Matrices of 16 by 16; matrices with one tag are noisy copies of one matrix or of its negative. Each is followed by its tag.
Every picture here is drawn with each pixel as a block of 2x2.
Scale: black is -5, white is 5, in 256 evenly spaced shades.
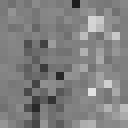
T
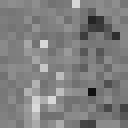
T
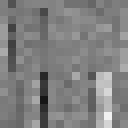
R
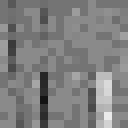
R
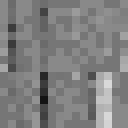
R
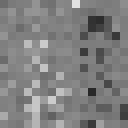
T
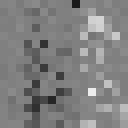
T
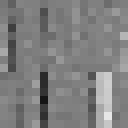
R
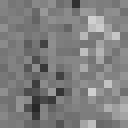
T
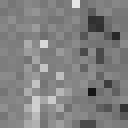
T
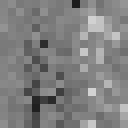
T
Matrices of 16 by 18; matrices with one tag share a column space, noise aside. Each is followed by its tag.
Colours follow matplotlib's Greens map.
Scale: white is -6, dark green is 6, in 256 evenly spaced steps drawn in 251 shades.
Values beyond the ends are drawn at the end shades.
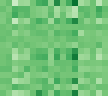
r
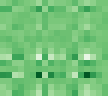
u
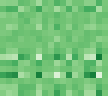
u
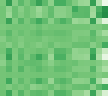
r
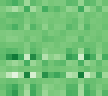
u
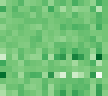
u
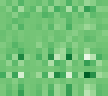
u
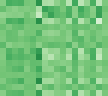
r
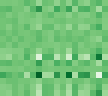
u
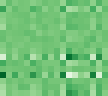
u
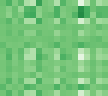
r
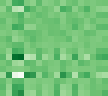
u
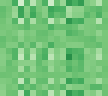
r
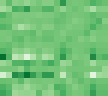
u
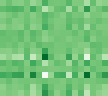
u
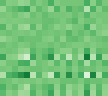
u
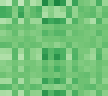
r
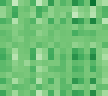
r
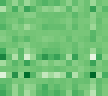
u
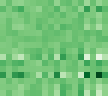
u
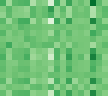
r
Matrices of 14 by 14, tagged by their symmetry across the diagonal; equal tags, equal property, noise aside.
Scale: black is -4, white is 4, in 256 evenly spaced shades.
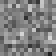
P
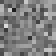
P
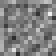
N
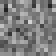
P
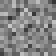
N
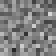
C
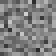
P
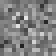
N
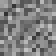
N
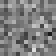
C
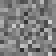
C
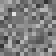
N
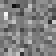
C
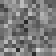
P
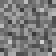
N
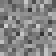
P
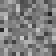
P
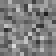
C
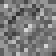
N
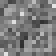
N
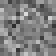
C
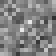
N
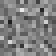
C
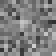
N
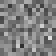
P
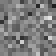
P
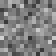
C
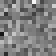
C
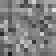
C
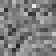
P
